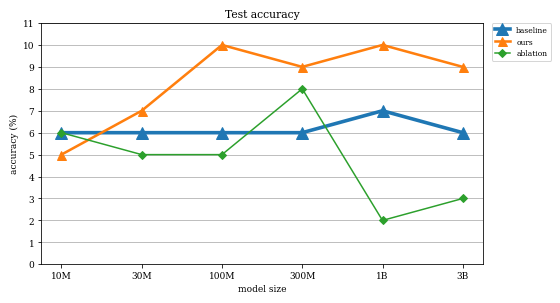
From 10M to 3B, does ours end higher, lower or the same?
higher
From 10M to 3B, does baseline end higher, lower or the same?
the same
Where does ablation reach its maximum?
300M
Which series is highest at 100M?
ours
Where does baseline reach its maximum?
1B
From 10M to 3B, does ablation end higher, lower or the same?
lower
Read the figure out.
Title: Test accuracy
x-axis: model size, ticks 10M 30M 100M 300M 1B 3B
y-axis: accuracy (%), ticks 0 1 2 3 4 5 6 7 8 9 10 11
Legend: baseline, ours, ablation
Values:
baseline: 6 6 6 6 7 6
ours: 5 7 10 9 10 9
ablation: 6 5 5 8 2 3
